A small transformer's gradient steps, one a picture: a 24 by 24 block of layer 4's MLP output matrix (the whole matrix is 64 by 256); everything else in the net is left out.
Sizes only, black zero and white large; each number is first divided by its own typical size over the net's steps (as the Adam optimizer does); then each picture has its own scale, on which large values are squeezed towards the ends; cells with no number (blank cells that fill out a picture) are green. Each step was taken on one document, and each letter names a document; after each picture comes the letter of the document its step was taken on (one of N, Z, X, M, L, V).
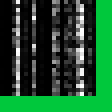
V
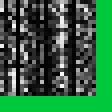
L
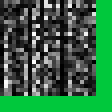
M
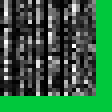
M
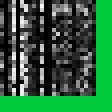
L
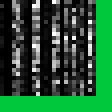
V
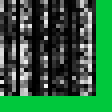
L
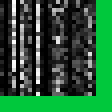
L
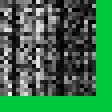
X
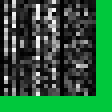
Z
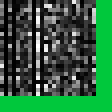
M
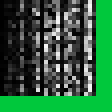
X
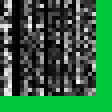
M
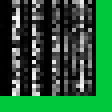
V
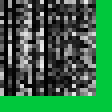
X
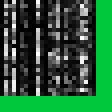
Z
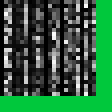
M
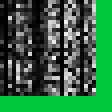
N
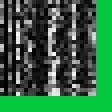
N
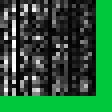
Z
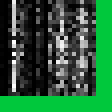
Z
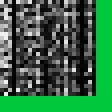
X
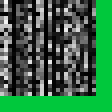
N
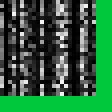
L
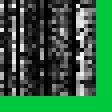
L
